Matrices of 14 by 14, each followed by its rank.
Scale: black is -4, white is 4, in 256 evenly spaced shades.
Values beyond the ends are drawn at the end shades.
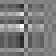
one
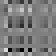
one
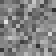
full rank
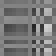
one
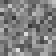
full rank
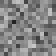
full rank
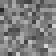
full rank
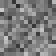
full rank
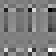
one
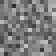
full rank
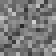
full rank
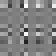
one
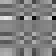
one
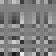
one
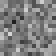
full rank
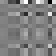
one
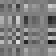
one
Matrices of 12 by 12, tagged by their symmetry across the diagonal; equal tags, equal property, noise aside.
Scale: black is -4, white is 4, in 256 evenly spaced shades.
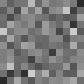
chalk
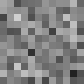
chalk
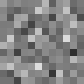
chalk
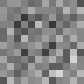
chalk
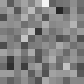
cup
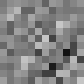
chalk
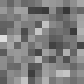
cup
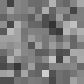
cup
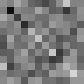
chalk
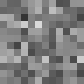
cup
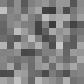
cup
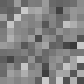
chalk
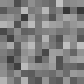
cup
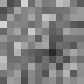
chalk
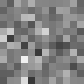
cup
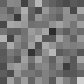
chalk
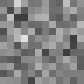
cup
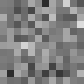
cup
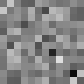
chalk
